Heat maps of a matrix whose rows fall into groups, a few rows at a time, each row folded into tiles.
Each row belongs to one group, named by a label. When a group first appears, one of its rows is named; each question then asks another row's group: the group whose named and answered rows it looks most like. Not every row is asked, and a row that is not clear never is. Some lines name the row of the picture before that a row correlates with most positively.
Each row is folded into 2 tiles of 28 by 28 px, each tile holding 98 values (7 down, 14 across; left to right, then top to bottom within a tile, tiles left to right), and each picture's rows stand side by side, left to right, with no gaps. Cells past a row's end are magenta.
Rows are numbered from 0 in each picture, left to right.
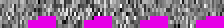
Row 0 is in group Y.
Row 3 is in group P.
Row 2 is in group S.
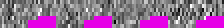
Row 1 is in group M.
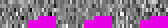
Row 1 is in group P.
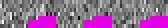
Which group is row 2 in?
M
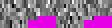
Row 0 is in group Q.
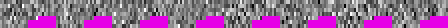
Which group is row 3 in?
P
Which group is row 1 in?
Y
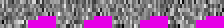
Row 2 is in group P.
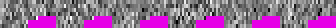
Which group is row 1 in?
S
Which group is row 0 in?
M
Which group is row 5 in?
Y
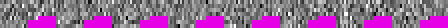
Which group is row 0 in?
S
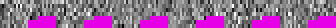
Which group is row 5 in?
Y
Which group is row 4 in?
S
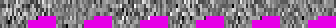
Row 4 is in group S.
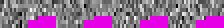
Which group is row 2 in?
S
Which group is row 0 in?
M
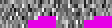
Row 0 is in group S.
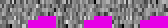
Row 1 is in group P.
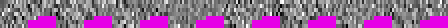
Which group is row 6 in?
P
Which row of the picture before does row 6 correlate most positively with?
0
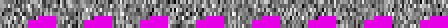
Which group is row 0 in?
S
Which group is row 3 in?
Q
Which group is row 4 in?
Y
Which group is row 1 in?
M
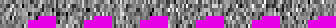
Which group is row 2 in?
Y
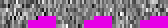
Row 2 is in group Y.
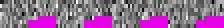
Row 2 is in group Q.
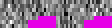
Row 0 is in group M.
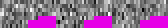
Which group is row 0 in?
M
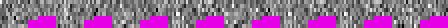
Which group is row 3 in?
Y
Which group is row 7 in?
P
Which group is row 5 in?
Y
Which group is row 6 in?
Y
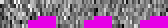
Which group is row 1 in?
Y
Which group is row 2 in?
P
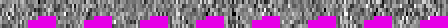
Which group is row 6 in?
Y
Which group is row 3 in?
Y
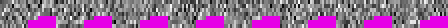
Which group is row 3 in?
Q
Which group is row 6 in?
Q
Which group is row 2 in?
M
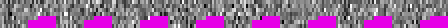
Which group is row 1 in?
Y
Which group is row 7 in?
Q
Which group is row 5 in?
M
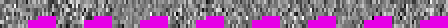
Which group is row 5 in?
S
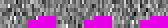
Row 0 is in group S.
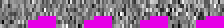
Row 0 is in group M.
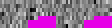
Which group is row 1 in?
P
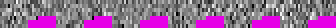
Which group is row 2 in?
P
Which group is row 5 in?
Q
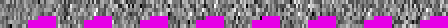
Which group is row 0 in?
P
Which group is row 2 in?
Q
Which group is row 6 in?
Q
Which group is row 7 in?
Q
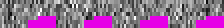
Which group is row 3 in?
Y
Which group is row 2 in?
S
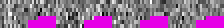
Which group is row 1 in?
M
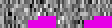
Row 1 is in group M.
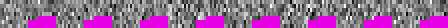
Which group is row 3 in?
Q
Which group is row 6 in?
S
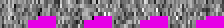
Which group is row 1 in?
M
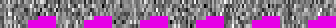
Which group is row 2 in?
M
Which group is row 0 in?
Y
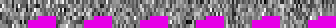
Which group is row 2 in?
S
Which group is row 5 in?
Q
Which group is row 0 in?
Q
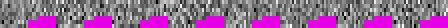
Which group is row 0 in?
M
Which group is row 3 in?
S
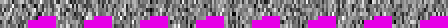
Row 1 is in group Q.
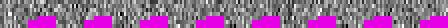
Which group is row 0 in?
Y
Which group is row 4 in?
P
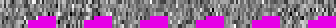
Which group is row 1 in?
M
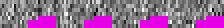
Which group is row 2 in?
M
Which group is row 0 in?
Y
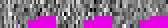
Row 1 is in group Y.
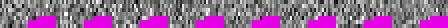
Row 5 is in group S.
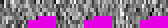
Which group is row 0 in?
M
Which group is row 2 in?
Y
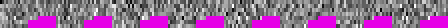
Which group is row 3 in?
Q
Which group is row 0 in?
Q
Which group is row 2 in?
Q
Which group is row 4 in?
S
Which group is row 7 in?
S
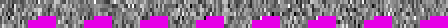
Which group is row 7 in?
S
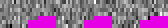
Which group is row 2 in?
M
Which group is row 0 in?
P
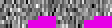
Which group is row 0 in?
P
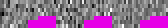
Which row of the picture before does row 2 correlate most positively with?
1
